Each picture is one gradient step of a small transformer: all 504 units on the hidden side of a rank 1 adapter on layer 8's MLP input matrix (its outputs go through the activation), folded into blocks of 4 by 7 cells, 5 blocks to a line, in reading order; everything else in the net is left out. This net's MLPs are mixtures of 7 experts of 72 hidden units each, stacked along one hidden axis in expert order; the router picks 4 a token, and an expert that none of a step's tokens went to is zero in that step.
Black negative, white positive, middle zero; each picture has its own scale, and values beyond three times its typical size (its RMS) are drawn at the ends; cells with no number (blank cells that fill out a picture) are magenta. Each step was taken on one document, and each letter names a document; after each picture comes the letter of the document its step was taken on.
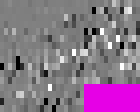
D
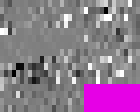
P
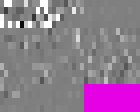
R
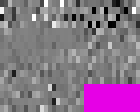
D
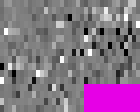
D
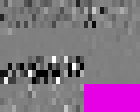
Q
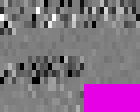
Q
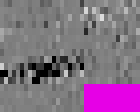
Q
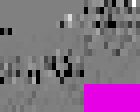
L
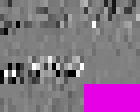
Q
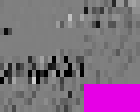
L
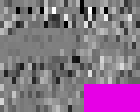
P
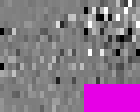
D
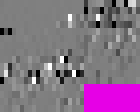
L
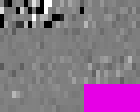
R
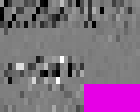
Q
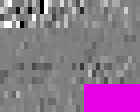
R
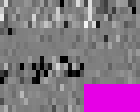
Q
